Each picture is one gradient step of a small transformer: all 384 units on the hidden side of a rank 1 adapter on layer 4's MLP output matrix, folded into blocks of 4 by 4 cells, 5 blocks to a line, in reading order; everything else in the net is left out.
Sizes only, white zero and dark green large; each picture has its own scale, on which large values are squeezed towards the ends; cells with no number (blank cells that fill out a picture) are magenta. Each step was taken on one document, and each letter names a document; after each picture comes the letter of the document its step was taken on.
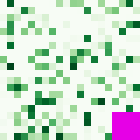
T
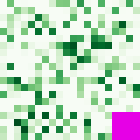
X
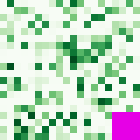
X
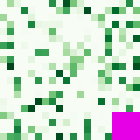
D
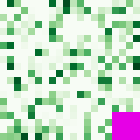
D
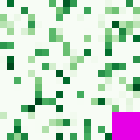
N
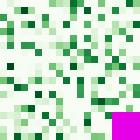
X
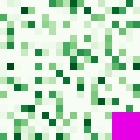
X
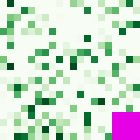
T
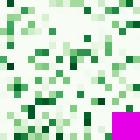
T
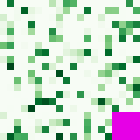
N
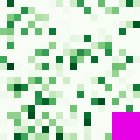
T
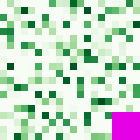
X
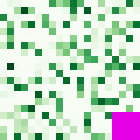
X
